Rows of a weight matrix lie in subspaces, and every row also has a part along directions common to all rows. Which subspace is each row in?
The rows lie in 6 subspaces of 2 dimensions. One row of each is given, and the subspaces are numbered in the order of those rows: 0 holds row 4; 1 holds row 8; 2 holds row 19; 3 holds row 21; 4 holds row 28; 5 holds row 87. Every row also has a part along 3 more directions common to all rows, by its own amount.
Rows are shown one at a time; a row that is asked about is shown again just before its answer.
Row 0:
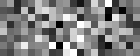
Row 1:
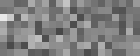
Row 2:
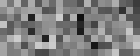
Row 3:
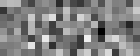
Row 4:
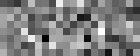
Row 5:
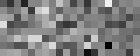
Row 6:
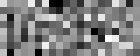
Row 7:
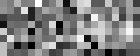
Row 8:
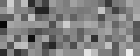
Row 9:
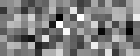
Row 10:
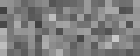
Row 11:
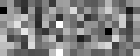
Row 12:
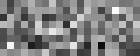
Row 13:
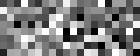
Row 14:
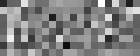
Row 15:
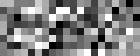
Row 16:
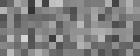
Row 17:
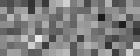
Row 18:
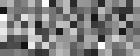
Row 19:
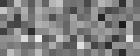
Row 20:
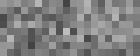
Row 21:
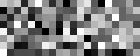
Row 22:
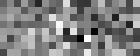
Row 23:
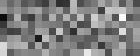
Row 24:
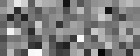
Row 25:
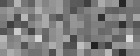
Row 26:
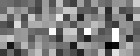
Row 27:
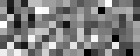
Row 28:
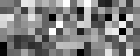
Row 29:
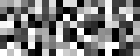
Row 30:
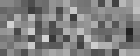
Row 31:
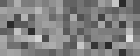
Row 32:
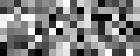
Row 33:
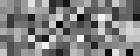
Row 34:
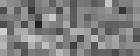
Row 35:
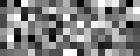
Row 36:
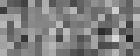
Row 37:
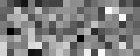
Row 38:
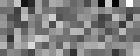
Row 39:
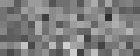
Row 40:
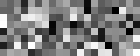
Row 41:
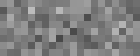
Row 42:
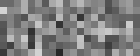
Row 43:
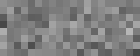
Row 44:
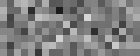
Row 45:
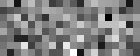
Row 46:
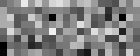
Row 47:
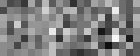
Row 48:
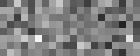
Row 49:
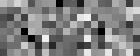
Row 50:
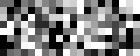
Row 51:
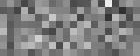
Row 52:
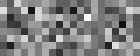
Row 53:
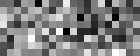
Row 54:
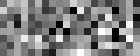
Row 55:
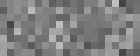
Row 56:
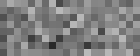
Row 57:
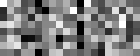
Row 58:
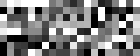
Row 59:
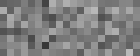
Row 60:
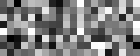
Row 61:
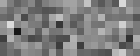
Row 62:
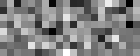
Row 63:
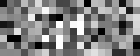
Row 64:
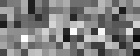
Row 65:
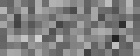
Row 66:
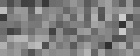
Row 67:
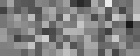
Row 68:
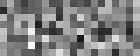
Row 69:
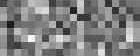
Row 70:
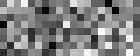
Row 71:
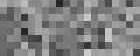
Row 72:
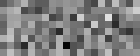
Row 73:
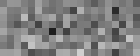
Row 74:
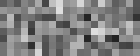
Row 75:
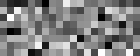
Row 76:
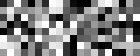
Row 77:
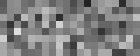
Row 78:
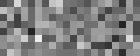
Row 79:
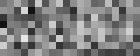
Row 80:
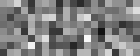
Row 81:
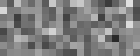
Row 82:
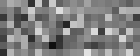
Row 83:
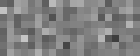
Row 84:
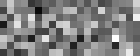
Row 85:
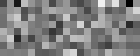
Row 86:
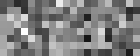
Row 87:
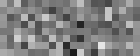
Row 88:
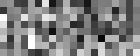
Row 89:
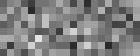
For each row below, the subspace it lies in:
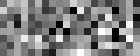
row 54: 1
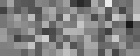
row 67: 5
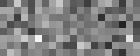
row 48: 2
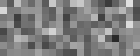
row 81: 5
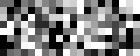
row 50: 2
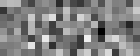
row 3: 0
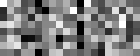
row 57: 2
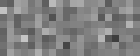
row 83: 5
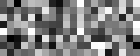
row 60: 2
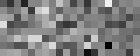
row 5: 1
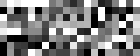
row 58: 4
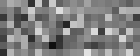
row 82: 0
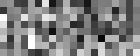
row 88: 3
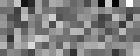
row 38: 5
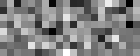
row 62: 5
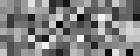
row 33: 4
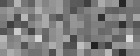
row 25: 2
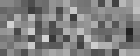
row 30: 2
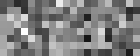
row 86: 0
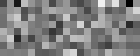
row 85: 5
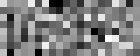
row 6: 0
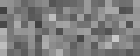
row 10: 3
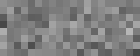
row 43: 3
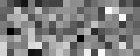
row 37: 4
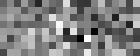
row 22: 3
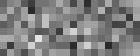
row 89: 1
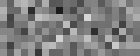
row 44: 0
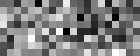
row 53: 3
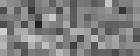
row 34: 3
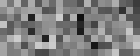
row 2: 2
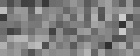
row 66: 4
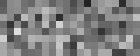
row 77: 2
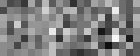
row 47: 1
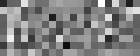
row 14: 5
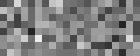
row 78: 2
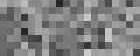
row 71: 0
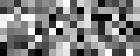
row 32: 4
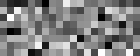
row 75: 4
